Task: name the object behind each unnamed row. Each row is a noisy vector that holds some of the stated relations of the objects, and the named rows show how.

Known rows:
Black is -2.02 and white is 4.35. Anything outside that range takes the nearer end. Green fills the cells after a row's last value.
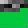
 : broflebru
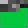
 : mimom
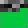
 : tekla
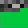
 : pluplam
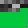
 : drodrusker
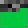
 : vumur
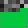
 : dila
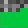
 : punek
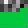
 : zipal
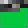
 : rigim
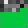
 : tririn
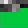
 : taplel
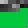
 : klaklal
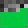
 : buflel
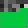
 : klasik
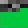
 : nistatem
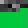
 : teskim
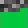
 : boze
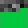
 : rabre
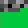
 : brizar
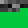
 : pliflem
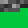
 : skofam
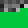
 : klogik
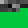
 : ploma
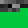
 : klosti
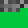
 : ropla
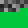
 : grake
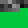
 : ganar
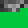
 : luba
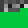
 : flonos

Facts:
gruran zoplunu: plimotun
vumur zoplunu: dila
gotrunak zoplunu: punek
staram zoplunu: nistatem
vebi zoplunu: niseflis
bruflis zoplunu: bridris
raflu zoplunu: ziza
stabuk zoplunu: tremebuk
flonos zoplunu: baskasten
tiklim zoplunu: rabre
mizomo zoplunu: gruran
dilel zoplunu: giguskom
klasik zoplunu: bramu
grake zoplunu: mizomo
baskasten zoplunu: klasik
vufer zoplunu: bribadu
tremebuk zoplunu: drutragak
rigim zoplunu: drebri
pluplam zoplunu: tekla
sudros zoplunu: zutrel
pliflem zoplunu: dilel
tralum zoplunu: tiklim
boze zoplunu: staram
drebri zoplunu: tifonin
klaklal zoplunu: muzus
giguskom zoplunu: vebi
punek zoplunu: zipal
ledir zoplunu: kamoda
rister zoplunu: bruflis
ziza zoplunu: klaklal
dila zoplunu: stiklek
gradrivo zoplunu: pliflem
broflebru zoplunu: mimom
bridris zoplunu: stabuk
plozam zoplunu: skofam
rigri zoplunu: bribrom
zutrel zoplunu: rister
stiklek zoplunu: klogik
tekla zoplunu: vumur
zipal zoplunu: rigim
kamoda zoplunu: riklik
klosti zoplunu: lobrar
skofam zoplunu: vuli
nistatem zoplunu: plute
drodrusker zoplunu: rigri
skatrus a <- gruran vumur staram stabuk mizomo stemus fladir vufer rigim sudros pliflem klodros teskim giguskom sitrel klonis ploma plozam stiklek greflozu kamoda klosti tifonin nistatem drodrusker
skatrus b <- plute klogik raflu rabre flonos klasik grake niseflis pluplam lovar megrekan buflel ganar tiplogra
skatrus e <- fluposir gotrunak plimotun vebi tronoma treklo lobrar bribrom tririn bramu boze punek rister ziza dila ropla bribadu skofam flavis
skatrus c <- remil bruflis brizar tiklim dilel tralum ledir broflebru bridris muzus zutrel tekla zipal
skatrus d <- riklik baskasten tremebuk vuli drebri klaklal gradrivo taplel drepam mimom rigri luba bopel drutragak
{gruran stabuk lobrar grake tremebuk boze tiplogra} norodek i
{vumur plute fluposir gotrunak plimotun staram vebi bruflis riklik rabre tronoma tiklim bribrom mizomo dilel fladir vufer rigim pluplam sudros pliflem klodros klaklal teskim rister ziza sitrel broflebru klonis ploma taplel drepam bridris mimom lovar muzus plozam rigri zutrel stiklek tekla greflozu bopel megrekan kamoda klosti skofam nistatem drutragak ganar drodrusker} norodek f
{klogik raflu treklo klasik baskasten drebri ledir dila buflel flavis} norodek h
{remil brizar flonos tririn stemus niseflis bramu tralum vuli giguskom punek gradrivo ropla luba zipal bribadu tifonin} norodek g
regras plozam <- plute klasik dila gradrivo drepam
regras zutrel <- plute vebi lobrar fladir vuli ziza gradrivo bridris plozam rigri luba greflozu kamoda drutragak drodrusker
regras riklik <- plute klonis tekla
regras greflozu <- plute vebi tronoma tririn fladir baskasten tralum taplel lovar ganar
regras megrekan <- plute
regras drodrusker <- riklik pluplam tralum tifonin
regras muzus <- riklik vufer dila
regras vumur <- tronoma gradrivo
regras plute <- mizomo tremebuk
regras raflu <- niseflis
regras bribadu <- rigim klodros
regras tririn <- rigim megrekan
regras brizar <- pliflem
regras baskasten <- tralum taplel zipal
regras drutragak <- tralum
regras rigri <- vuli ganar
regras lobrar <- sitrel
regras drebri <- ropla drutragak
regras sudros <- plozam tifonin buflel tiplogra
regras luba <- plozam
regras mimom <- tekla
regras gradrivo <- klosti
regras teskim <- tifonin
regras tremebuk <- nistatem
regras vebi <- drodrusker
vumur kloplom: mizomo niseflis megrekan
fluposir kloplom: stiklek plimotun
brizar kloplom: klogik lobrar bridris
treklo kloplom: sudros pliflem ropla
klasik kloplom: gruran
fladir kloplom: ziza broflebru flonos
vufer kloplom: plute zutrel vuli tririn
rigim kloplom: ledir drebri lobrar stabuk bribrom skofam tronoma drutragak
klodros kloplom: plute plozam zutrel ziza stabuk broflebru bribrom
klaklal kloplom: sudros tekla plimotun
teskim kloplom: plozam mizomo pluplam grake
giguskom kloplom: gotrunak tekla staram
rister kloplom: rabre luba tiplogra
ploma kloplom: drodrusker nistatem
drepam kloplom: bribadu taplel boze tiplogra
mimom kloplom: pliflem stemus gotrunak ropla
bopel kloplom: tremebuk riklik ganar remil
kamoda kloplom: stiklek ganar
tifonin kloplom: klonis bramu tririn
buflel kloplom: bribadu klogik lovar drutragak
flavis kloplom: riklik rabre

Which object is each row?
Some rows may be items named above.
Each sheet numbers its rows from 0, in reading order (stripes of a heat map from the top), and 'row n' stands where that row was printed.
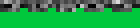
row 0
bridris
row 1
giguskom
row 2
klogik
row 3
sudros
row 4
rigim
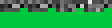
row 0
pluplam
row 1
pluplam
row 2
klasik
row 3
tririn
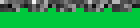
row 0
stabuk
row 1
zipal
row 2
tiplogra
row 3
tralum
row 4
mimom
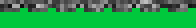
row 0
pluplam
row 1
lobrar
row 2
niseflis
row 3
vuli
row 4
gradrivo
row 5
gotrunak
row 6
fladir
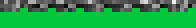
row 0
tifonin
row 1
tiklim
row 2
mizomo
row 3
tronoma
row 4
kamoda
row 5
riklik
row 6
zipal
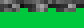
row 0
megrekan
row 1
vebi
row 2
kamoda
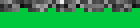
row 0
lovar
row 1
luba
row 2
ledir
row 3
bribadu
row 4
plute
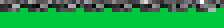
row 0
drodrusker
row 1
tekla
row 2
pluplam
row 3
klonis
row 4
klosti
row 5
rigim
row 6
stemus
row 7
baskasten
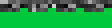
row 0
muzus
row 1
flonos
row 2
plozam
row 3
drepam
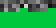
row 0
raflu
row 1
ganar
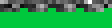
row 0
dilel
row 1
ziza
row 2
rigri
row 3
drebri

